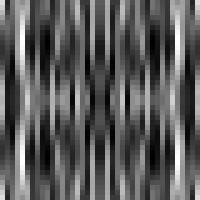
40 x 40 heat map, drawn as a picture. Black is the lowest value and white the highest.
Streaks run downward. No overall slope runs across the table. Its left and right halves mirror each other, and so do its top and bottom.
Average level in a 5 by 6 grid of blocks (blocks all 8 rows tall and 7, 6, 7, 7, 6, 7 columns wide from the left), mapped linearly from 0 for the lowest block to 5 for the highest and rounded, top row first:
5 1 3 3 1 5
2 0 0 0 0 2
3 4 2 2 4 3
2 0 0 0 0 2
5 1 3 3 1 5
